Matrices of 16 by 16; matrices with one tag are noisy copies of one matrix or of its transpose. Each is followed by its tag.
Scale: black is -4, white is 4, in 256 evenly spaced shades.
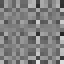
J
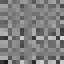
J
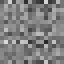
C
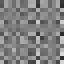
J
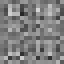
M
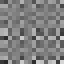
J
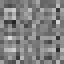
M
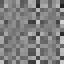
J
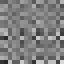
J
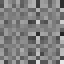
J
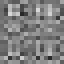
M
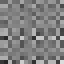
J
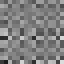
J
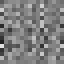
C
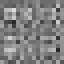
M
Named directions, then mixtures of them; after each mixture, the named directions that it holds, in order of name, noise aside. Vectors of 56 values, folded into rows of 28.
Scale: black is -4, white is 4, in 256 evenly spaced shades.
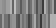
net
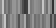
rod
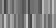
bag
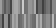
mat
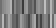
mat, net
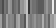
bag, rod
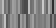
rod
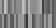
bag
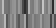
rod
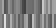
bag, rod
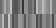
mat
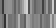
rod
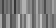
net, rod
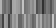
mat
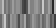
rod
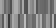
mat, rod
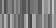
bag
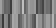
mat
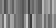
bag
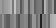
net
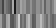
net, rod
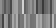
mat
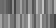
net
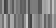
bag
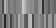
bag, rod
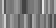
bag, rod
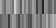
mat, net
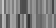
net, rod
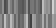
bag
